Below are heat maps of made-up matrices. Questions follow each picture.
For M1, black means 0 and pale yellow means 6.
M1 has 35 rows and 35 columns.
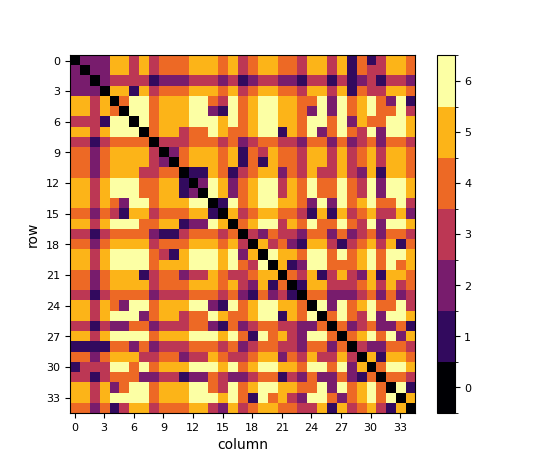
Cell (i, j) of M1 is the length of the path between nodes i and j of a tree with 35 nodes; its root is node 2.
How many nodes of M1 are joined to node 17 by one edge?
3
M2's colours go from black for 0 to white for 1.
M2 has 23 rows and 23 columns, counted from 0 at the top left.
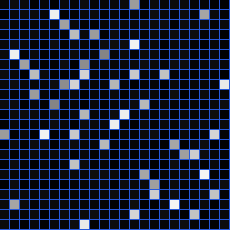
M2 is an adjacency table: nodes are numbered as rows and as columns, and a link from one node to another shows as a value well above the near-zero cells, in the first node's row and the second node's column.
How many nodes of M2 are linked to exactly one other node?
8
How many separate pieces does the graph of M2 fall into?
2
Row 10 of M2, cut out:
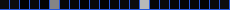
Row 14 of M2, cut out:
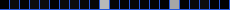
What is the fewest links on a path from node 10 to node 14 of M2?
1
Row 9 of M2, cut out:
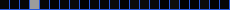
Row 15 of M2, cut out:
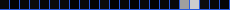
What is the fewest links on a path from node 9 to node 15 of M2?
6
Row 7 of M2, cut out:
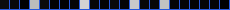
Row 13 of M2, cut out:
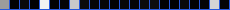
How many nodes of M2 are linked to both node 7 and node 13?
0
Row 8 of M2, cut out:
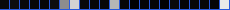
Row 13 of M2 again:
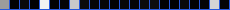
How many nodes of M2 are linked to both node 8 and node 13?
1
